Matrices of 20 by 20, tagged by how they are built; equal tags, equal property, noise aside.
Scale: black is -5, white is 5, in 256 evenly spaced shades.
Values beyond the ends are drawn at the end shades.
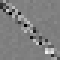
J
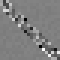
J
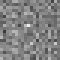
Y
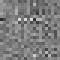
Y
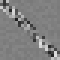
J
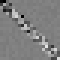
J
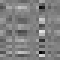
Y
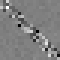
J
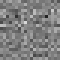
Y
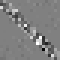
J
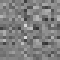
Y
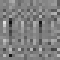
Y
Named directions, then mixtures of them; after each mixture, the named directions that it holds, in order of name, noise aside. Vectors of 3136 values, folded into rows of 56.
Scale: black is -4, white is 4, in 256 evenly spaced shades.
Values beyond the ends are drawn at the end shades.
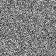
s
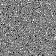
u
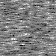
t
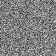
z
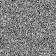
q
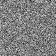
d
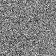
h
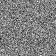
d, q, z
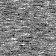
t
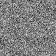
h, q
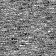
s, t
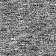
d, h, t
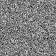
q, s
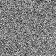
d, s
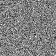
h, u, z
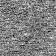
h, s, t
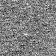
h, t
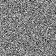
d, u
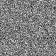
q, s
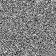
d, h, s
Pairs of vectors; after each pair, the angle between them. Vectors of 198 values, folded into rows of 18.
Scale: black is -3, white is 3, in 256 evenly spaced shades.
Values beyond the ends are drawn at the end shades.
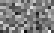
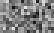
partly aligned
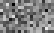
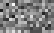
nearly opposite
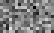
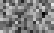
orthogonal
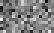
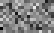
partly aligned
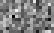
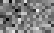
partly opposed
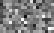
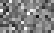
orthogonal
